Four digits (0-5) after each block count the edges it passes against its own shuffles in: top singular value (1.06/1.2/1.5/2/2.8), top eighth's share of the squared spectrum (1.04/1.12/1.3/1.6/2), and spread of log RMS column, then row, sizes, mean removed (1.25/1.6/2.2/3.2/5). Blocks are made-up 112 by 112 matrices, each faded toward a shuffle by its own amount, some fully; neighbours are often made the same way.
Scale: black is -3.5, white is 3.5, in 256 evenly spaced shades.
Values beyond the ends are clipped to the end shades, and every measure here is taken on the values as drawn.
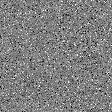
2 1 0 0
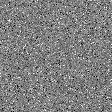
1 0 0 0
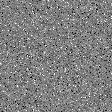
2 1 0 0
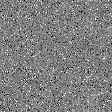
3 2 1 1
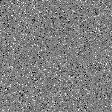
3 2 1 0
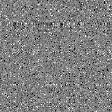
4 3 2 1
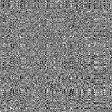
5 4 3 3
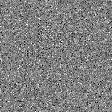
3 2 0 0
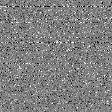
2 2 0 3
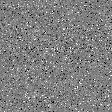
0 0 0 1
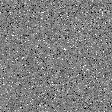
0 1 0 1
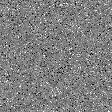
0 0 0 1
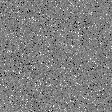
0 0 0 0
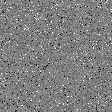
0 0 0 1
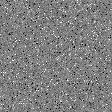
0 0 0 0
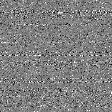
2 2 0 3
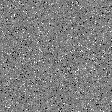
0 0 0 0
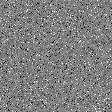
0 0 0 0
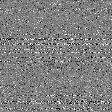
2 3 0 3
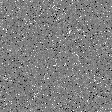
0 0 0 0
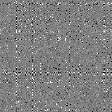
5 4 3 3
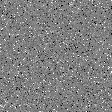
2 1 0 0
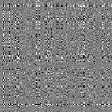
5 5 4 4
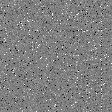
3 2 1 0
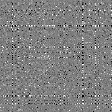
5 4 3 3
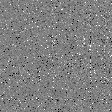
3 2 1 1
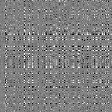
5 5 4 4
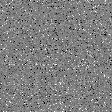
3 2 0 1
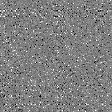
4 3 2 2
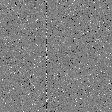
3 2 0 0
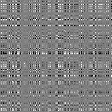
5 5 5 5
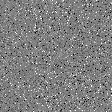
2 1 0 0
